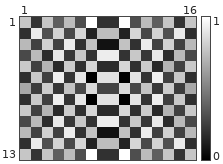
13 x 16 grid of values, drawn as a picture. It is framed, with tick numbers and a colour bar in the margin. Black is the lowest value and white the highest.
Slope: none. Mirror symmetry: left to right and top to bottom. Seam: none. Histogram: two levels. Grain: checkered. Odd rows or columns: none.
